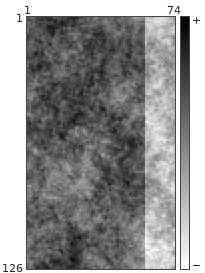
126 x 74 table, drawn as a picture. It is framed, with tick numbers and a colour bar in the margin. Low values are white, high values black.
Lone odd cells: none. Ninth with the lowest average: bottom right. Stripes: none. Seam: vertical, 80% of the way across, the left part higher.
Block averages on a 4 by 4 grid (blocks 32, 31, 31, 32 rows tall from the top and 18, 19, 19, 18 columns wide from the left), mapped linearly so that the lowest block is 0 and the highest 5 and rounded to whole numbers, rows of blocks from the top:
5 5 5 1
5 5 4 1
4 3 5 1
4 4 4 0
